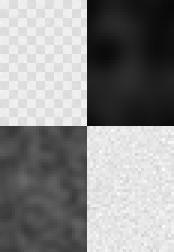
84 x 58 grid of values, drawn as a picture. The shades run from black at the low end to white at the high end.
It is made of 2 by 2 panels. Panel 1,1: very high, checkered, faint in contrast. Panel 1,2: very low, smooth, faint in contrast. Panel 2,1: low, blotchy, faint in contrast. Panel 2,2: very high, fine-grained, faint in contrast.
